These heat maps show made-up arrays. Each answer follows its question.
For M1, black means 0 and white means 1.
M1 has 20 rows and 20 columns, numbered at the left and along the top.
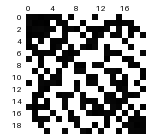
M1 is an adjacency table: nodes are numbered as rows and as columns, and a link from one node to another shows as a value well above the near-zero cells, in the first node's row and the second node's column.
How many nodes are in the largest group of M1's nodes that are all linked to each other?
6
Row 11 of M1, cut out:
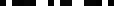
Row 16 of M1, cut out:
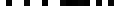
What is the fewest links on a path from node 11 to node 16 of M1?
2
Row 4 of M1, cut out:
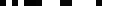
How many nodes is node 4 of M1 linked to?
12
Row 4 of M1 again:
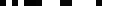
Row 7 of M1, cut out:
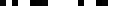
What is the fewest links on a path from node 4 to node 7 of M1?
1
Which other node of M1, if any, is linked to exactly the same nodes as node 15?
node 3
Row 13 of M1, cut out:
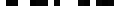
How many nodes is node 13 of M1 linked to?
9
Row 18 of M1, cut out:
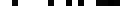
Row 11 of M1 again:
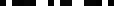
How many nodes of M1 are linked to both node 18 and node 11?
5
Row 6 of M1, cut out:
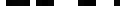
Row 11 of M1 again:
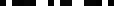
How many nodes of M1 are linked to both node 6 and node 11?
3
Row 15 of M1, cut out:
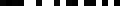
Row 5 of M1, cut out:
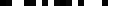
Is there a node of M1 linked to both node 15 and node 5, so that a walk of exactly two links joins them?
yes
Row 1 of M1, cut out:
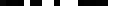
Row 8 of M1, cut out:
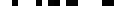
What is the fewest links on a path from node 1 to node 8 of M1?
1
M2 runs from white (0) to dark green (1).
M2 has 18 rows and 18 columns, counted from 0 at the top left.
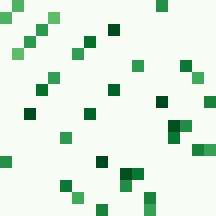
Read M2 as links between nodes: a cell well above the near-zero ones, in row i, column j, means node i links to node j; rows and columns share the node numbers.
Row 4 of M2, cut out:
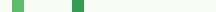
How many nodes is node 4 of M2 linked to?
2
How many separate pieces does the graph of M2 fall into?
3
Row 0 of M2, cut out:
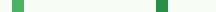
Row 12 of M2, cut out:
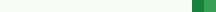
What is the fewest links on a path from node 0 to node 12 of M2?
4
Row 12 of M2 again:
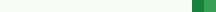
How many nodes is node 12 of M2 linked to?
2
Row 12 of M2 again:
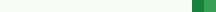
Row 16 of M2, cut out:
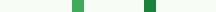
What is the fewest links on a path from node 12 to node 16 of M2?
1
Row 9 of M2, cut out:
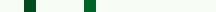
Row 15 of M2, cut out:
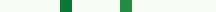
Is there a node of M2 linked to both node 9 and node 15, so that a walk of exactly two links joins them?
no
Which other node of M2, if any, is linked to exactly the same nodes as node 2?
node 7
